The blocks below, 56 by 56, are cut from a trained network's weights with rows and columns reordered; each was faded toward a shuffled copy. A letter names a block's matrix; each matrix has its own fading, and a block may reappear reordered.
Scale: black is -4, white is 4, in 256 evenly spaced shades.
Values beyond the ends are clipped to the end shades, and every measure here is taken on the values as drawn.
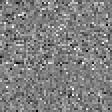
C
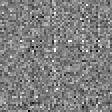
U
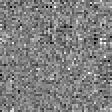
U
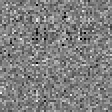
U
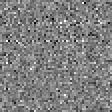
C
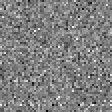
C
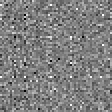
U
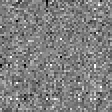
U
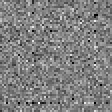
U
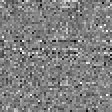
C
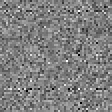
U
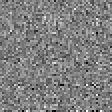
U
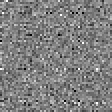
U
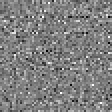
C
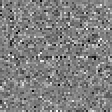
C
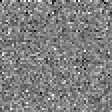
C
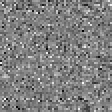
C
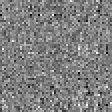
U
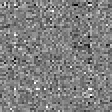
U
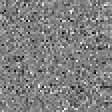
C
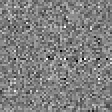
U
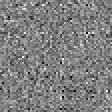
U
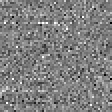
C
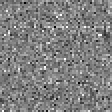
C
